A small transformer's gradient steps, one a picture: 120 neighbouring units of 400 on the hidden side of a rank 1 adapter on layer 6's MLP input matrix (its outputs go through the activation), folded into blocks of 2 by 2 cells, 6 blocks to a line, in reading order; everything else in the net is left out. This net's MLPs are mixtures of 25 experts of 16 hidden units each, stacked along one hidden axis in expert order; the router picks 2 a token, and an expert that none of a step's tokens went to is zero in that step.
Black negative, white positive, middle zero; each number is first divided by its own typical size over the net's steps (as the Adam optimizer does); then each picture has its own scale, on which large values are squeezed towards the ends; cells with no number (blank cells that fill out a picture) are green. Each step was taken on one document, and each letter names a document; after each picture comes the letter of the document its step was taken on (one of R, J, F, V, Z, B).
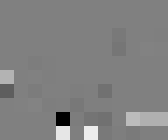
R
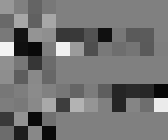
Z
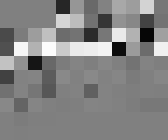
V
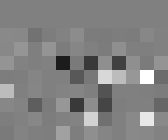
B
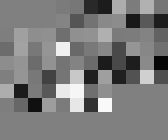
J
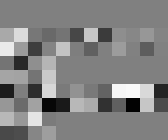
Z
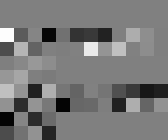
Z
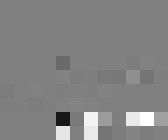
R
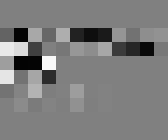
Z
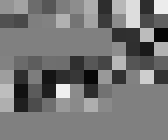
J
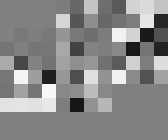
J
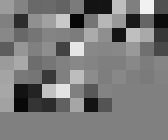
J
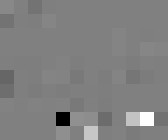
R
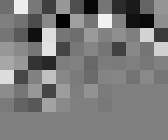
V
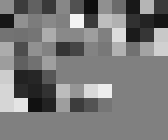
J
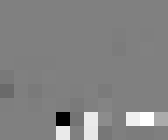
R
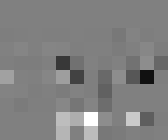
R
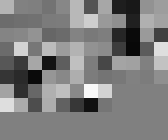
J
